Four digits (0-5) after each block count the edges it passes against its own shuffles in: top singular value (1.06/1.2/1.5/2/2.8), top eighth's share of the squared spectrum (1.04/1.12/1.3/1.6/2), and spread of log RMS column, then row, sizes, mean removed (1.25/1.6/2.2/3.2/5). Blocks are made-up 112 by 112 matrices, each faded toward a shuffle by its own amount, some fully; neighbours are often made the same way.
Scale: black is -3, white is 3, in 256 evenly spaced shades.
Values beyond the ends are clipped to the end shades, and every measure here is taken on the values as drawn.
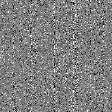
2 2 3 0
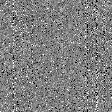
2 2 3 0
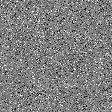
0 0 0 0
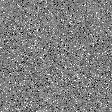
0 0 0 0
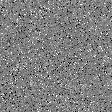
0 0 0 0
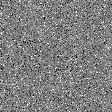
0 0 1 0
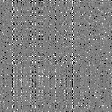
5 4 3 3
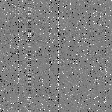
4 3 2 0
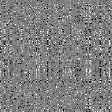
5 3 3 2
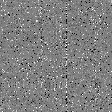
4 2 2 0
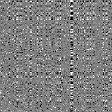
5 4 3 3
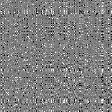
5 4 3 3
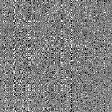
4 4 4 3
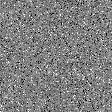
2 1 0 0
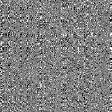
4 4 3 2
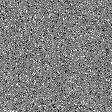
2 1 0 0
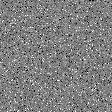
1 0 0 0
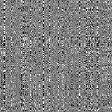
5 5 4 2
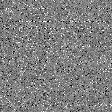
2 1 0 2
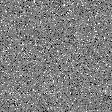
0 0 0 0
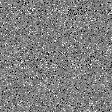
1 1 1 2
